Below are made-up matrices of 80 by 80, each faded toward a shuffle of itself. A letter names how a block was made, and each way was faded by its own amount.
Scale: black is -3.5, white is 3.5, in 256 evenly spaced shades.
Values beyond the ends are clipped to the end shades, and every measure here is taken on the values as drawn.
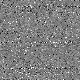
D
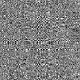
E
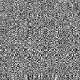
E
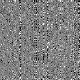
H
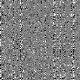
H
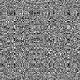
E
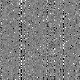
H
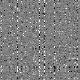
H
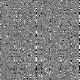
H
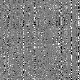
H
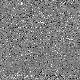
D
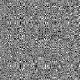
E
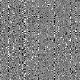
H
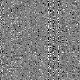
H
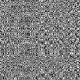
E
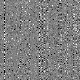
H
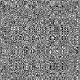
E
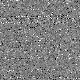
D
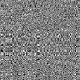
E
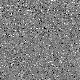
D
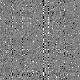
H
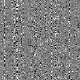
H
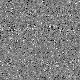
D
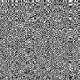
E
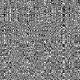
E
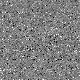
D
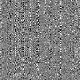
H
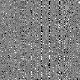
H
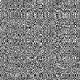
E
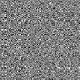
E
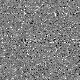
D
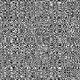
E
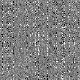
H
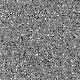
D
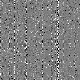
H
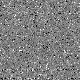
D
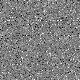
D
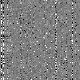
H
